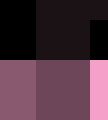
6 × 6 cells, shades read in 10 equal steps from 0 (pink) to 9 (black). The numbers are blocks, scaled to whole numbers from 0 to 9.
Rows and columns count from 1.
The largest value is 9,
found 8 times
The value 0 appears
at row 4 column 6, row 5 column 6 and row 6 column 6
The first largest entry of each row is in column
1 1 1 3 3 3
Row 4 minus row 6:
0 0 0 0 0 0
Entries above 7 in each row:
6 6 6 0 0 0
